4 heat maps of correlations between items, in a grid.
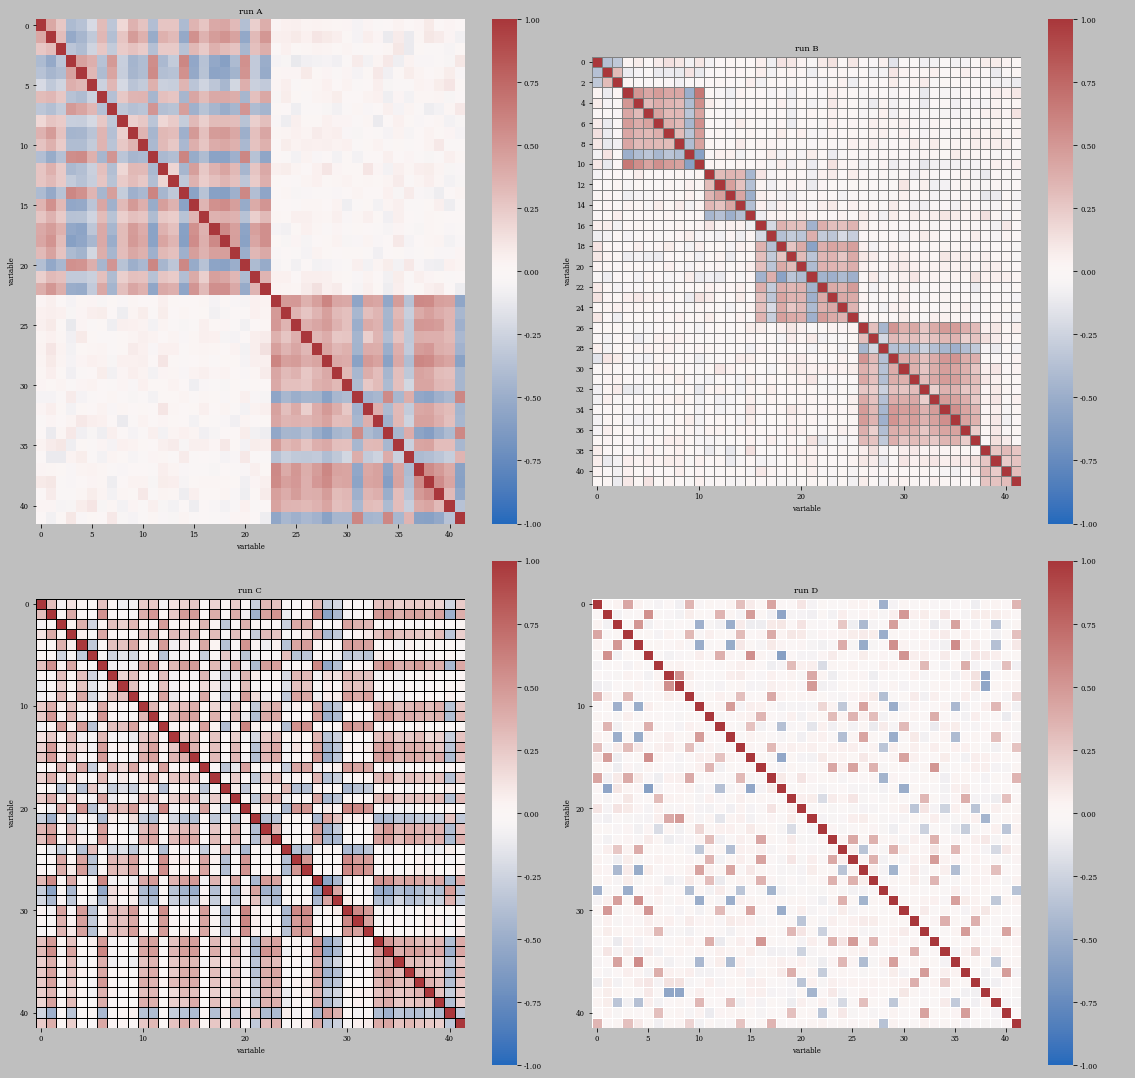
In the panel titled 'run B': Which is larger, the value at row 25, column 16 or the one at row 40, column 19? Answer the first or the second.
the first
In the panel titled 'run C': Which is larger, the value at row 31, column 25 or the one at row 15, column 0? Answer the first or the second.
the first
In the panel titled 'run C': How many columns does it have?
42
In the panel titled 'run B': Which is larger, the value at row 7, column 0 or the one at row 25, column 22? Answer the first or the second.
the second
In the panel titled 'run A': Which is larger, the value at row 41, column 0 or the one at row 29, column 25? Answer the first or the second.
the second
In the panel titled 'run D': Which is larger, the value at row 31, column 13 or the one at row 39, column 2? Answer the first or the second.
the first
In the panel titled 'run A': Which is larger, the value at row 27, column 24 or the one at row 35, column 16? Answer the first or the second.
the first
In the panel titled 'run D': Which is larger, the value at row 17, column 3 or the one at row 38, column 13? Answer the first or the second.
the first
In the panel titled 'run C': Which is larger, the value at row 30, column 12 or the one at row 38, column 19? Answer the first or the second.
the first
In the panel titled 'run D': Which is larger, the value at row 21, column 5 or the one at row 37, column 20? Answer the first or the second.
the first
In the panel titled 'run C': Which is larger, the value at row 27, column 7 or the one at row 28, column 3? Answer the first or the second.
the first
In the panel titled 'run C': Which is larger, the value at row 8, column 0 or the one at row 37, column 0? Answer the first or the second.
the second
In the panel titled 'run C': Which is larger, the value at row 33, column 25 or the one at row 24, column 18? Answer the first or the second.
the second
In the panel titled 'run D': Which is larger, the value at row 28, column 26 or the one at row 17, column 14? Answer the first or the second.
the second
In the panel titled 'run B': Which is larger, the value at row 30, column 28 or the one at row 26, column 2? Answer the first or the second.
the second
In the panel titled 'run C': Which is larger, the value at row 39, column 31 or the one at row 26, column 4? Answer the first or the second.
the second
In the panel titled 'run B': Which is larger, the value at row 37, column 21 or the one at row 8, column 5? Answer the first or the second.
the second
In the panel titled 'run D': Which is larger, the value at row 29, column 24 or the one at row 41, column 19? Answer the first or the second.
the first
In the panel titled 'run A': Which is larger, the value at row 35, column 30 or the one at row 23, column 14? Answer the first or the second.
the first
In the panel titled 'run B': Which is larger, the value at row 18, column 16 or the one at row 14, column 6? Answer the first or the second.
the first
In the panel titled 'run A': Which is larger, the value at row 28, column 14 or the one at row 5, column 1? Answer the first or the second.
the first
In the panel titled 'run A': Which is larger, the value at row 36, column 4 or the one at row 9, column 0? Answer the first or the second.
the second
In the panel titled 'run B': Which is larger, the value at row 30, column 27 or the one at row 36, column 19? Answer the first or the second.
the first
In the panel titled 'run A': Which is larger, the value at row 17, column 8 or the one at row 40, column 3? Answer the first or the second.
the first
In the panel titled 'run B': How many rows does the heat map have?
42
